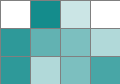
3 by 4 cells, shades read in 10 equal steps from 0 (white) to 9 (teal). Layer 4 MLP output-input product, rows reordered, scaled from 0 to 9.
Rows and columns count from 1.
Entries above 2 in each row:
1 4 4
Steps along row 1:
up down down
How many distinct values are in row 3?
4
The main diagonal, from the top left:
0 6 5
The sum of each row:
11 22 23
